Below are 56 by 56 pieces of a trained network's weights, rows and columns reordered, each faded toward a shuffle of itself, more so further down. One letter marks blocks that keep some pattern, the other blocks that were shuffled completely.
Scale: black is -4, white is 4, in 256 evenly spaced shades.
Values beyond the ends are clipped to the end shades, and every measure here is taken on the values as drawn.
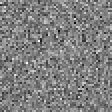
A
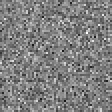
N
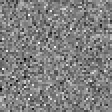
A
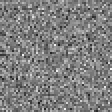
A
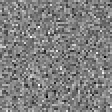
A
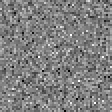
N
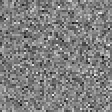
A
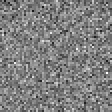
N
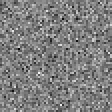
A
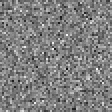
N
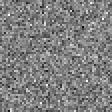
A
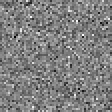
N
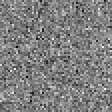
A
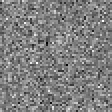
A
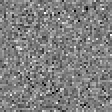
N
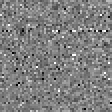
A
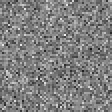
N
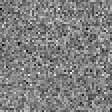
N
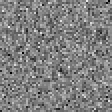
A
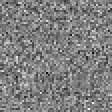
A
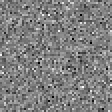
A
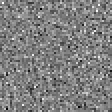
N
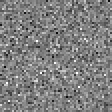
N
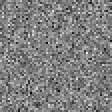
A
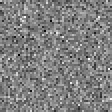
N
